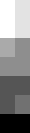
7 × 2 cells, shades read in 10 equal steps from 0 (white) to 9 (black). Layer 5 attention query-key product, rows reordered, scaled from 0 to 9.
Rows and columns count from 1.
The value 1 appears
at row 1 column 2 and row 2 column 2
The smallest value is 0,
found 2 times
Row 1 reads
0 1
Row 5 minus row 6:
0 1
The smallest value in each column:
0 1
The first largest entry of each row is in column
2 2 2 1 1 1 1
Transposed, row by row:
0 0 3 4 6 6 9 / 1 1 4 4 6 5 9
